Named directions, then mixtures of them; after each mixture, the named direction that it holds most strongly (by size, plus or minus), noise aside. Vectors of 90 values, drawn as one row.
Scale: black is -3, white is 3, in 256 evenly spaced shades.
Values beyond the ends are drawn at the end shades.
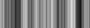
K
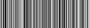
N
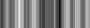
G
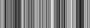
K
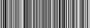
N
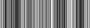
K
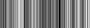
G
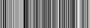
N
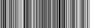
N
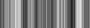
K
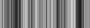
K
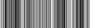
K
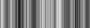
G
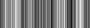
K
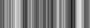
K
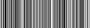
N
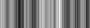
G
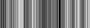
G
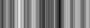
G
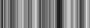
G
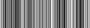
K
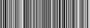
N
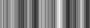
G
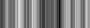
G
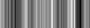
K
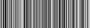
N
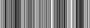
K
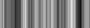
K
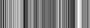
K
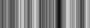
G
